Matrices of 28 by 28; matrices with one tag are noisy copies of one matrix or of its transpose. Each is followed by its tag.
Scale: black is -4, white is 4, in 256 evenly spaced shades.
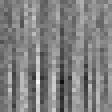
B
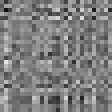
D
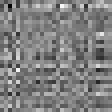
D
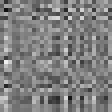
D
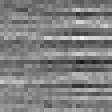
B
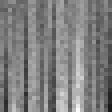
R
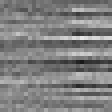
B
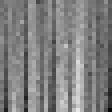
R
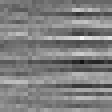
B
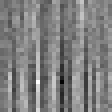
B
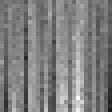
R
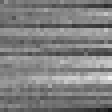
R
